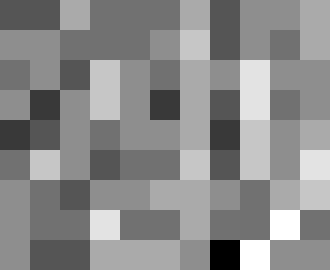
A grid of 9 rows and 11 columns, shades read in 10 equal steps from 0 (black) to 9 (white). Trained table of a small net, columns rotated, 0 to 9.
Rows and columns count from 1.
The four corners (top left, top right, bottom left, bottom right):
3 6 5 5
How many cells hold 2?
4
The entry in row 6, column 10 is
5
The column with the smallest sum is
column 8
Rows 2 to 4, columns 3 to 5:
4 4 4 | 3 7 5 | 5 7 5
